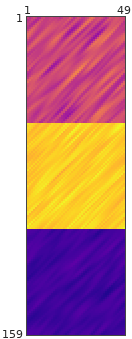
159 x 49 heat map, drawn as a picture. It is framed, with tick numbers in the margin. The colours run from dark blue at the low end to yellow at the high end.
It is made of 3 by 1 panels. Panel 1,1: middling, slanting up to the right. Panel 2,1: very high, slanting up to the right, faint in contrast. Panel 3,1: very low, slanting up to the right, faint in contrast.
